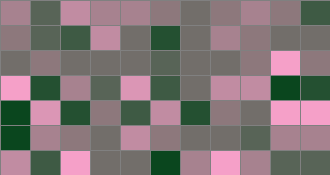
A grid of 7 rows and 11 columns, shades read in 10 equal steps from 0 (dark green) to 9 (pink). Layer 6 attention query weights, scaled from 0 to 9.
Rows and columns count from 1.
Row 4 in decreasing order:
9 8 7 7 6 4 3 2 1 1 0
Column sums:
31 28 34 33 35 23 27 40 36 36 30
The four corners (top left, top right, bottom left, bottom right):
6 2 7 3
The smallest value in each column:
0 1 1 3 2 0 1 4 3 0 1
